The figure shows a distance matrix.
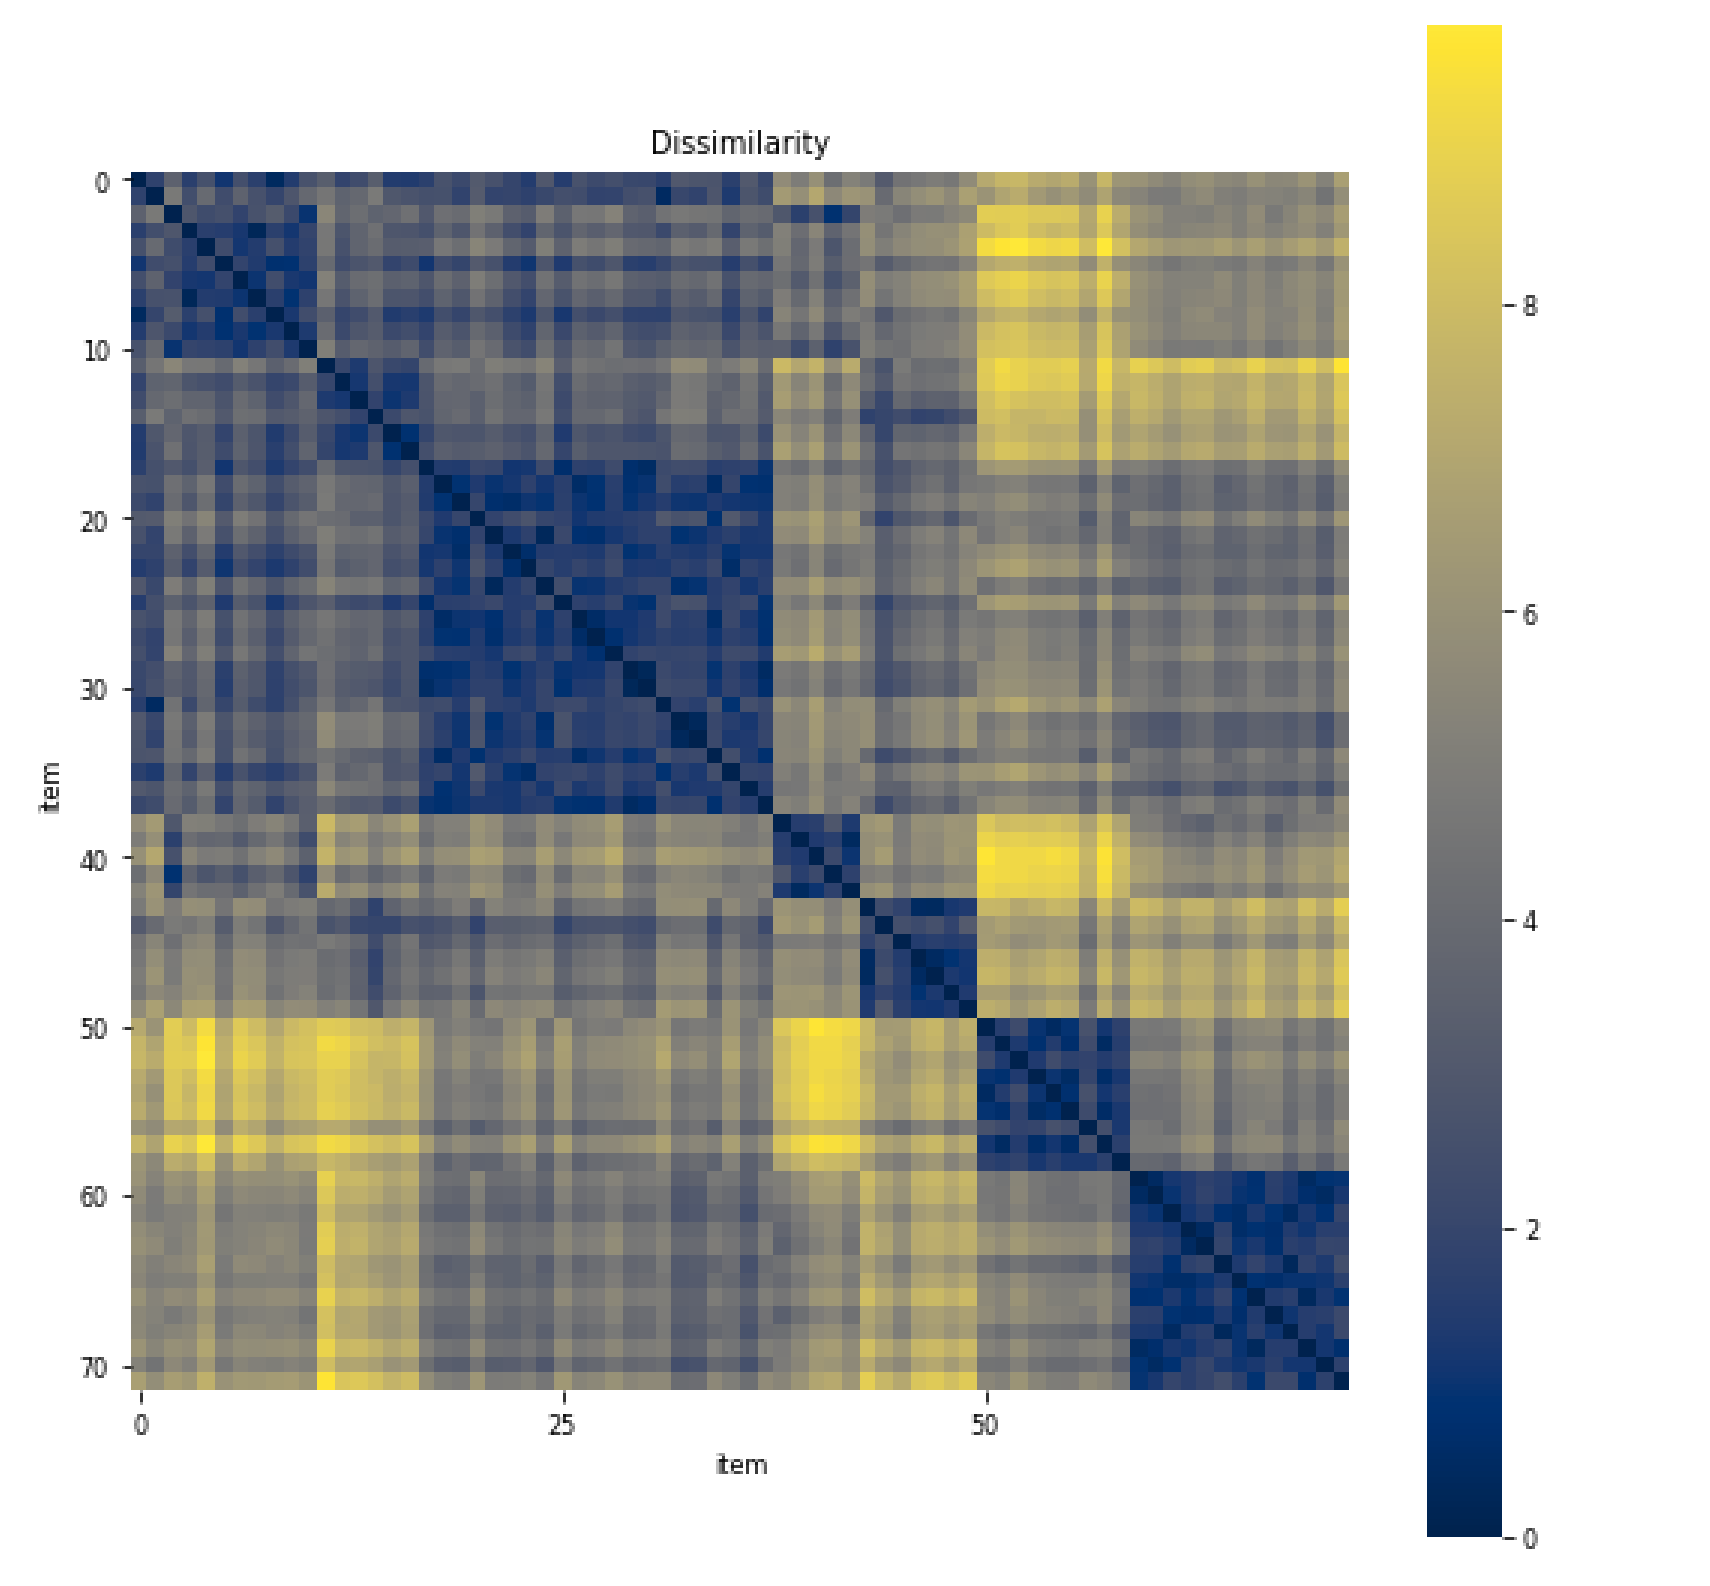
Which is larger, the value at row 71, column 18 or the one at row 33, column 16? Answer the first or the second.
the first
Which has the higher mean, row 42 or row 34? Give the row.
42
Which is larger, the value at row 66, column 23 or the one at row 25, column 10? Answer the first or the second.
the first
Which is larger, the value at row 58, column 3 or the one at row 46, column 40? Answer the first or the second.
the first
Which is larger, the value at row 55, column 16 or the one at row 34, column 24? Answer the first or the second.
the first
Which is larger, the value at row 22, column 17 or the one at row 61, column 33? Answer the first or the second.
the second
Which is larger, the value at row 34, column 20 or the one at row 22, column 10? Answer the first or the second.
the second
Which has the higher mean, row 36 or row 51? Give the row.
51
